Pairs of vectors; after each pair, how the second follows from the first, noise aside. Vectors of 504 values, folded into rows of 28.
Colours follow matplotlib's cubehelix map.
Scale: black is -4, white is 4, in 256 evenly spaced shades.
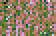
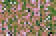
reversed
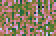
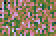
wrapped around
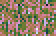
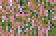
wrapped around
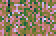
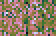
wrapped around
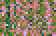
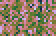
wrapped around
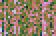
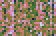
reversed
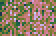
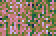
wrapped around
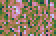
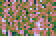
reversed
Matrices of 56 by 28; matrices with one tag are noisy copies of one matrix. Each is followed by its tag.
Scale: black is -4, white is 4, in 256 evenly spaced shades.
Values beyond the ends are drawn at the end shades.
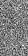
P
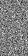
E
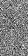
P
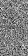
P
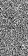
P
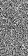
P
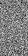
E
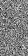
P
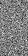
E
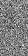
P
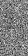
P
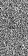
P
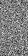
E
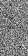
P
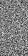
E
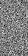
E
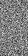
E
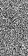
P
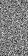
E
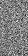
E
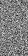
E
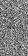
P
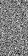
E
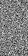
E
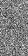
P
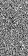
P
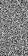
E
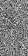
P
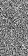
P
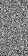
E
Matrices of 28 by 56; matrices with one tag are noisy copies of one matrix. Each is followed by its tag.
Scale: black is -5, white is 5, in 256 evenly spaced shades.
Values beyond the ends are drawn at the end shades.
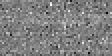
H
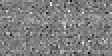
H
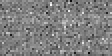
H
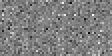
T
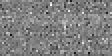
H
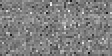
H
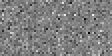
T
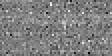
H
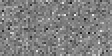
T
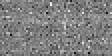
H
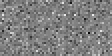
T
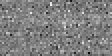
H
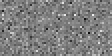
T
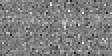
H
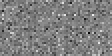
T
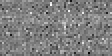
H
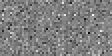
T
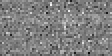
H
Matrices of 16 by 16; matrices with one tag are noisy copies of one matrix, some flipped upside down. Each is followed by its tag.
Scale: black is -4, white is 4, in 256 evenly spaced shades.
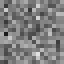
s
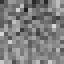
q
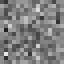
s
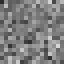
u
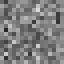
s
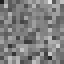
u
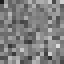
u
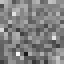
q
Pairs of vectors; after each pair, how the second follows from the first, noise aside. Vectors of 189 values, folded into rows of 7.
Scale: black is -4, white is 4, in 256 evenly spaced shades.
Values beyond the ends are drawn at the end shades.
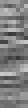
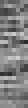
negated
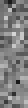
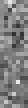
negated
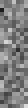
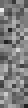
negated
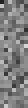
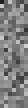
copied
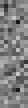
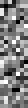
scaled up
